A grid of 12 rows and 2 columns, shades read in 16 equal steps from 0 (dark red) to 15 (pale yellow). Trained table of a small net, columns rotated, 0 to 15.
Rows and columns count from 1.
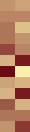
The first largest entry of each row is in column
2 1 2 2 2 1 2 2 1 2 1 1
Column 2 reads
10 8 12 9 8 1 15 11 1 11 7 3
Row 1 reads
9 10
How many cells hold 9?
3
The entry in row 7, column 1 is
0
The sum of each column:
88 96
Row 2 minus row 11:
1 1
